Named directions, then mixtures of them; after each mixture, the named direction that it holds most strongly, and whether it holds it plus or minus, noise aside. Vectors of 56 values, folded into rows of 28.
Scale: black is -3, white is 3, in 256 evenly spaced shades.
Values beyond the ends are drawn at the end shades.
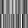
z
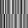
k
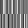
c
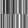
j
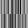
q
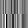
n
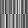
q, minus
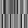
z, minus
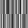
j, plus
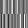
c, plus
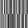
k, minus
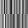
k, minus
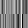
z, plus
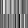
j, minus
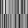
j, minus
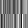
z, minus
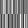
c, plus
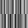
q, plus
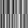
j, plus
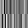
n, minus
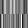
z, plus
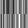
j, plus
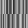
c, plus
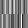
z, plus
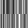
j, plus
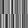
z, plus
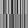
c, minus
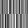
q, minus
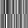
n, minus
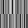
c, minus
